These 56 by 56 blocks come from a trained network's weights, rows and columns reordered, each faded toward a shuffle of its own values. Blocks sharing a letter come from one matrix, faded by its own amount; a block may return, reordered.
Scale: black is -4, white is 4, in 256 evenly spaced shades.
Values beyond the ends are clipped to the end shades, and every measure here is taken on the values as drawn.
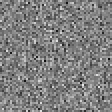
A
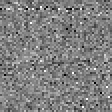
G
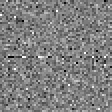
G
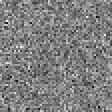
G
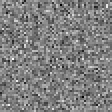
A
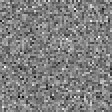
G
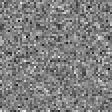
A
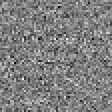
A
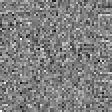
A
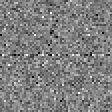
G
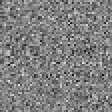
A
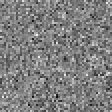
A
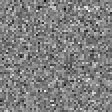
A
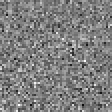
A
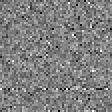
G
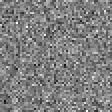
A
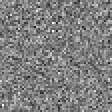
A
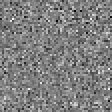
A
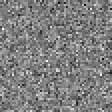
G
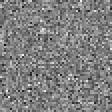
A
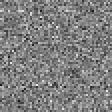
A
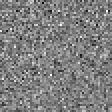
G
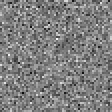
G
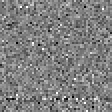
G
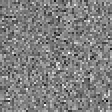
G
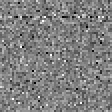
G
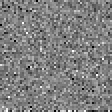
G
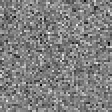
G
